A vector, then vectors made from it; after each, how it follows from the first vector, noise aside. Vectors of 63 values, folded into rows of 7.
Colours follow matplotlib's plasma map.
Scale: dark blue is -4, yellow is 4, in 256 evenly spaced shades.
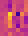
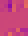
partly zeroed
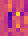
negated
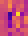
negated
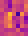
copied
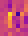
copied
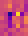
negated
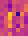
copied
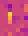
partly zeroed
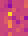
partly zeroed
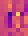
negated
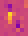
partly zeroed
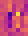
negated
